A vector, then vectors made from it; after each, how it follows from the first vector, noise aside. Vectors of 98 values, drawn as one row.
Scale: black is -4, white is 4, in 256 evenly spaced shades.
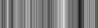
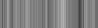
shrunk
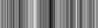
wrapped around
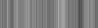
shrunk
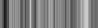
wrapped around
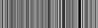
sign-scrambled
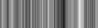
negated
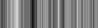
wrapped around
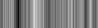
reversed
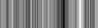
negated
